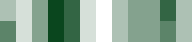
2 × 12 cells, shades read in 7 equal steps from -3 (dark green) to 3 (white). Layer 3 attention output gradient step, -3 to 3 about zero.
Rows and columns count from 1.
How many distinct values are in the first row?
6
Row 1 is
1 2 0 -3 -2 2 3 1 0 0 -2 1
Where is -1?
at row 2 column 1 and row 2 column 11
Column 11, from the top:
-2 -1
